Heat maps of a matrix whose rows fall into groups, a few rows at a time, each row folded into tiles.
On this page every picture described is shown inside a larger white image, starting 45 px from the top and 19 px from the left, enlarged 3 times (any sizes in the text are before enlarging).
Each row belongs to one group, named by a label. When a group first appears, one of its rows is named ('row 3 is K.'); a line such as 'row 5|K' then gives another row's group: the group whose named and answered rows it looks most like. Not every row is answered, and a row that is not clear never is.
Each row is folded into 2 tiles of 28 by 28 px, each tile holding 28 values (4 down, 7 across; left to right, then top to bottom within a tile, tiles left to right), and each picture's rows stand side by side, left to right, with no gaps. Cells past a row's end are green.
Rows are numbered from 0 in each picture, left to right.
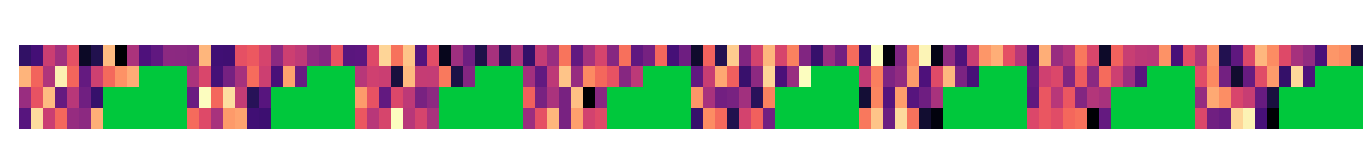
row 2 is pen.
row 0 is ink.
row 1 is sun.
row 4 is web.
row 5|sun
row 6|sun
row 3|web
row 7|sun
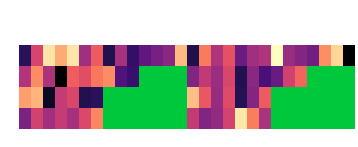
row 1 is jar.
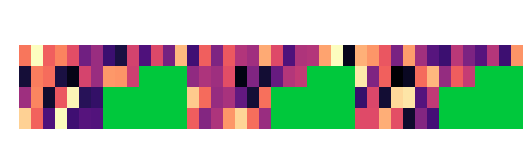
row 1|jar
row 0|pen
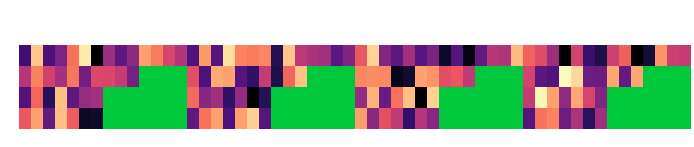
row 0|sun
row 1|web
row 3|ink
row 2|pen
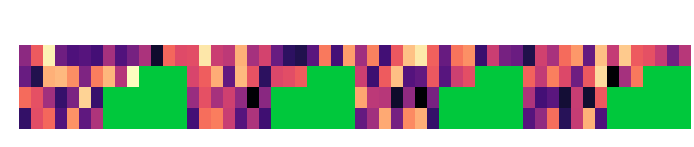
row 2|web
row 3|web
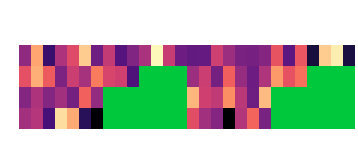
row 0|sun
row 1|jar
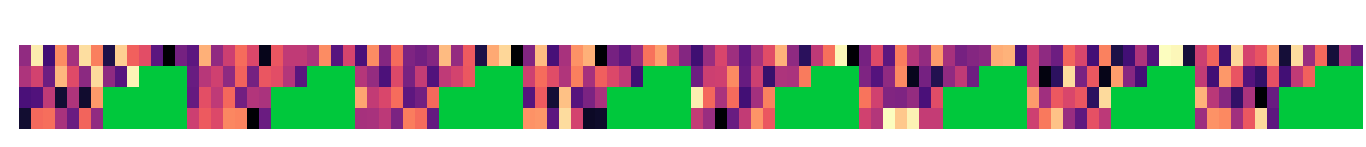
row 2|jar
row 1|sun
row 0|web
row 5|jar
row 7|web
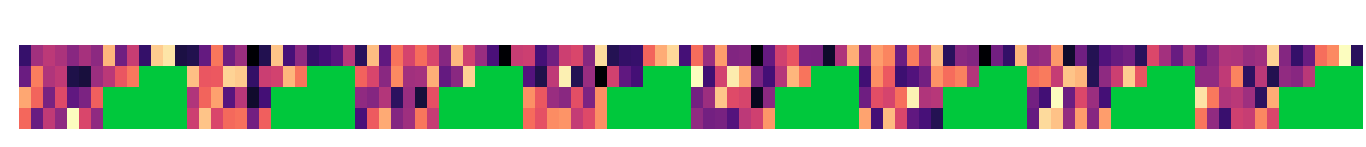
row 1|ink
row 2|web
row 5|pen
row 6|ink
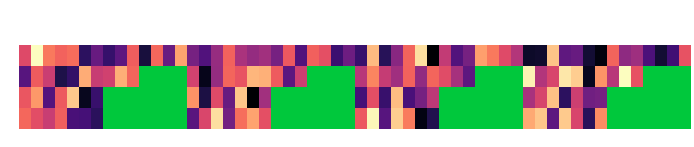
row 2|sun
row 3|ink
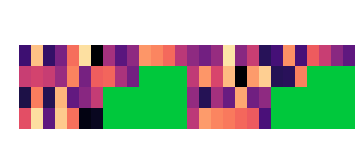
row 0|sun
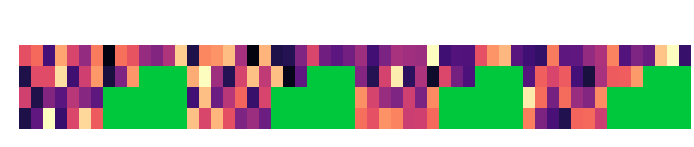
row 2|jar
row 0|web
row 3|jar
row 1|pen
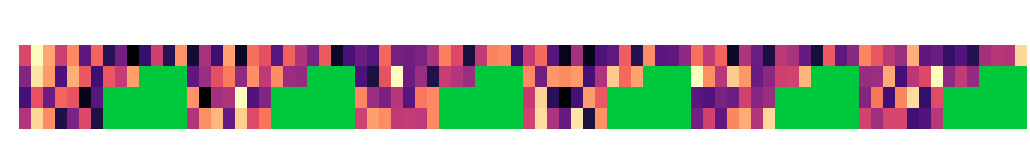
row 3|ink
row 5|pen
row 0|pen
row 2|jar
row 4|ink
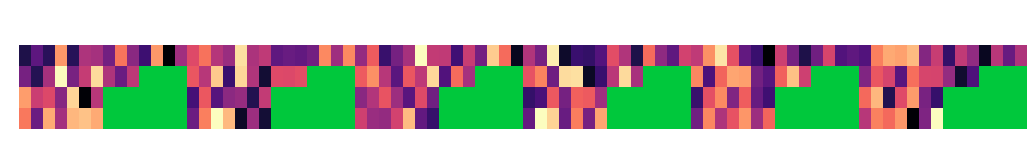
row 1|pen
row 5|pen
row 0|web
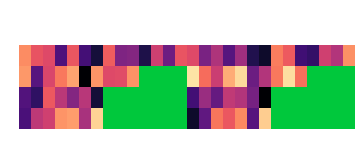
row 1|ink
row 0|ink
